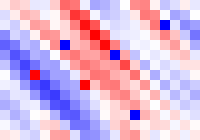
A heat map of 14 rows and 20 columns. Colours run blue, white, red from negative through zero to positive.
Lone odd cells: 6, 2 higher and 4 lower than their neighbours. Grain: diagonal, down to the right. Histogram: bell-shaped. Mirror symmetry: none. Odd rows or columns: none.
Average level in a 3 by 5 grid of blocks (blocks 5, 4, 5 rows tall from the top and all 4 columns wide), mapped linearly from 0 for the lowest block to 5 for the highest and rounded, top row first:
24431 / 01532 / 10132
